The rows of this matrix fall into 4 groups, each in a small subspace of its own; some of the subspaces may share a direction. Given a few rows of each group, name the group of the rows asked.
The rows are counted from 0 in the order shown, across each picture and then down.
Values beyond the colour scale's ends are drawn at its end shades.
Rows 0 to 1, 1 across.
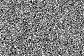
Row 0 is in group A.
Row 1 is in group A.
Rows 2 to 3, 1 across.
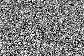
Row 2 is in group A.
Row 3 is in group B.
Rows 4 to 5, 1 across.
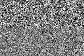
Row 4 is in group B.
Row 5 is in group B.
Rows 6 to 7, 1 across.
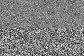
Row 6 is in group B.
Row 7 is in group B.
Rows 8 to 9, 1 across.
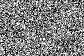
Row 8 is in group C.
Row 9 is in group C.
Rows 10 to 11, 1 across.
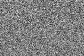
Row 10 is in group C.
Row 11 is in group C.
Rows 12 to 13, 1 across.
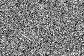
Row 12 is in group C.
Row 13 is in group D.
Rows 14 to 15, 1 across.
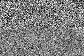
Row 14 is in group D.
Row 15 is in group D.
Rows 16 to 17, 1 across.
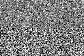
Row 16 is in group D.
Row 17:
A
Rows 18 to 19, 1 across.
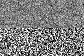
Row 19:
B
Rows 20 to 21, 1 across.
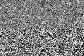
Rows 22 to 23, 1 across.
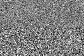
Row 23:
D
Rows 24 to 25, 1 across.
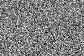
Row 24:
D
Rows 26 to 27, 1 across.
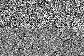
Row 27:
D
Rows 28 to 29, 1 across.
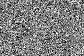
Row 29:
A
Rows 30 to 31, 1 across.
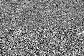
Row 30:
A
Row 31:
C
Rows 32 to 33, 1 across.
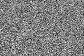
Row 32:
A
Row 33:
A
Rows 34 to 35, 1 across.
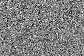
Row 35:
A
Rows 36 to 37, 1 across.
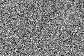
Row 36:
C
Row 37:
D
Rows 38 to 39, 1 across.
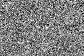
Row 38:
D
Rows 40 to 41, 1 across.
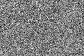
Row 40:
C
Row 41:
C
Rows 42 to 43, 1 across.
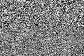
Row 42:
B
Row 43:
A
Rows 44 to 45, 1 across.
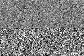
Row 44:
D
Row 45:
D
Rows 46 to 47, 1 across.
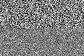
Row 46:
B
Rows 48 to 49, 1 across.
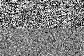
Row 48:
A
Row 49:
B
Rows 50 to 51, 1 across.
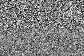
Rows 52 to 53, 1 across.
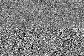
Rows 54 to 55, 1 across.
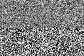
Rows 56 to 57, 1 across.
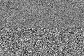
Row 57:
A
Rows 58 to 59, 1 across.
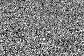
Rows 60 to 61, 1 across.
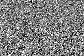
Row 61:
D
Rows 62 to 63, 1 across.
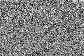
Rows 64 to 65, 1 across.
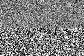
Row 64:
C
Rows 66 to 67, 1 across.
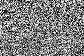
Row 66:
B
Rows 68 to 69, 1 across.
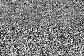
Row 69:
A
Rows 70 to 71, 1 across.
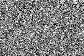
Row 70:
D
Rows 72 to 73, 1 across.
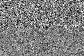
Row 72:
D
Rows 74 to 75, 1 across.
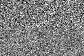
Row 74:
B
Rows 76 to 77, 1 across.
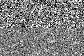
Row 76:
D
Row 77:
B
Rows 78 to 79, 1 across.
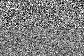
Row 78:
D
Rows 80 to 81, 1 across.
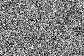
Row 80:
C
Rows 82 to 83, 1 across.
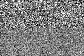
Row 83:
A
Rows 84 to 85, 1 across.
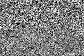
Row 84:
C
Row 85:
D
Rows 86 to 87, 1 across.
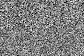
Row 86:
C
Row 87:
A
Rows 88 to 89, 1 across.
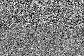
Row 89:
D
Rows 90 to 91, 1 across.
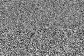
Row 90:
D
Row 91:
C
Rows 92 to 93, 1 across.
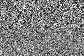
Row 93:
C
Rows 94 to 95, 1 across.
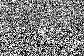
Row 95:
B
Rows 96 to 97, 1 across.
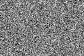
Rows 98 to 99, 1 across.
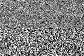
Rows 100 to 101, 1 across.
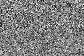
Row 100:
C
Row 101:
C
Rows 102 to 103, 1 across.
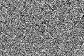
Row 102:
B
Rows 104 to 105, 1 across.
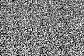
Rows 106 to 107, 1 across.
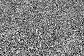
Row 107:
C
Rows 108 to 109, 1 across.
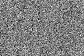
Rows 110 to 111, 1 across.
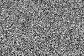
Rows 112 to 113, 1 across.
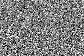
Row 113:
D
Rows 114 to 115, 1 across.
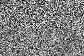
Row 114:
B
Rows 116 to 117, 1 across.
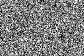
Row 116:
C
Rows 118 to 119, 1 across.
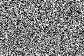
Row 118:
D
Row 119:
C
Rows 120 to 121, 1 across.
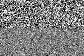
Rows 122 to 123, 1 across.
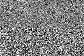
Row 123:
A
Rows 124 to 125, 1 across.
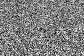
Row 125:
C
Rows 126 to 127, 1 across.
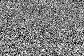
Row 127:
B
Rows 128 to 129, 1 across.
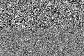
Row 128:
C
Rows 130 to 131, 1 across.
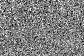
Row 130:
A
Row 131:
C
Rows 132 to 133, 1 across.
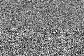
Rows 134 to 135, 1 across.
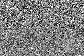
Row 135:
D
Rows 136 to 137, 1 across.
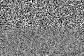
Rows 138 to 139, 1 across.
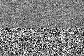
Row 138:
A
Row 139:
A
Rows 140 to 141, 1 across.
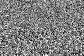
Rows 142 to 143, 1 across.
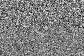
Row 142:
D
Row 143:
C
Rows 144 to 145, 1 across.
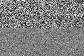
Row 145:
B
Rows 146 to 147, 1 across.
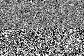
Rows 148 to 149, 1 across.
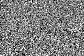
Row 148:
A
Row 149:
C
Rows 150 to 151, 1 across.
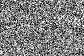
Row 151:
C
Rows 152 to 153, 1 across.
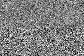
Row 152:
D
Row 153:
B
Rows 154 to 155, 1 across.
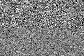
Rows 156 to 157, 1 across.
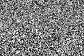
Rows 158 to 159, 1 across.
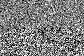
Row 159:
B
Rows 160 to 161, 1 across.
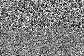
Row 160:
D
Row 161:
A
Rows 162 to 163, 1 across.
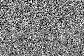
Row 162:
A
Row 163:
A
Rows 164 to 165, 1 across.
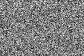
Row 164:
C
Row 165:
C
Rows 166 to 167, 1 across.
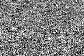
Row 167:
A
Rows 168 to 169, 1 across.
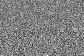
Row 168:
B
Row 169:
D
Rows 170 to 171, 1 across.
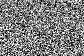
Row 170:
D
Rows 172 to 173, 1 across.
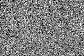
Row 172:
A
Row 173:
D
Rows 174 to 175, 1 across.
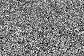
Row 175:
C
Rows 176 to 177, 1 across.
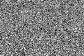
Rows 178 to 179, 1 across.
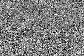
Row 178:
D
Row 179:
A
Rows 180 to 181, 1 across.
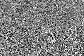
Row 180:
A
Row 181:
B
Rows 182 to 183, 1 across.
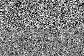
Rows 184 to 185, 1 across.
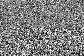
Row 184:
B
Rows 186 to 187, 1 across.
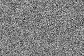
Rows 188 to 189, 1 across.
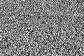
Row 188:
B
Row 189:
B
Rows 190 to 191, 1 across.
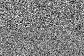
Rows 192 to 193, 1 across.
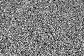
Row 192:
A
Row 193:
B
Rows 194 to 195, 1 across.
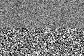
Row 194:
C
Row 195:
B
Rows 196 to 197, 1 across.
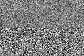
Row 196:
C
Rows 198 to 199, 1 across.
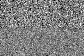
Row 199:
D
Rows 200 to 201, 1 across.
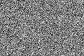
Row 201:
D
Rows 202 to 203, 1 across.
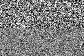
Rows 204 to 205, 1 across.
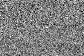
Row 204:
D
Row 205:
B
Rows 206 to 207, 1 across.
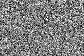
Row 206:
B
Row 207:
B
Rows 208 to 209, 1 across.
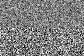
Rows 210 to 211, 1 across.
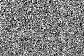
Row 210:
A
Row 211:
A
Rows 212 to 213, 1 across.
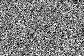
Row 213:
D
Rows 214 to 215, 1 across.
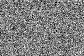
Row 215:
A
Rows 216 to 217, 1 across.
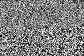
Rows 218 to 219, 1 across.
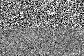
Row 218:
B
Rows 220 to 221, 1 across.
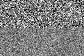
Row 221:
C
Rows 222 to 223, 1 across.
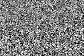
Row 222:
B
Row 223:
B
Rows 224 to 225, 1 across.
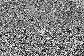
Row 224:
D
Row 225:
B
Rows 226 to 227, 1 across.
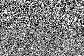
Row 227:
D
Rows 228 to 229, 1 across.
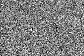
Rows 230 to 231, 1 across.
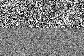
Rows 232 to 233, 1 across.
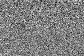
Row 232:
C
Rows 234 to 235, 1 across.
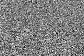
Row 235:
A
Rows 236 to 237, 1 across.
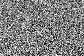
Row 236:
D
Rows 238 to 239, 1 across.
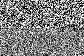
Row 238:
D
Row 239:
D
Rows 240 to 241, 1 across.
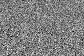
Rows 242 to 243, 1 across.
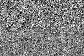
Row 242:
D
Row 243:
A
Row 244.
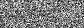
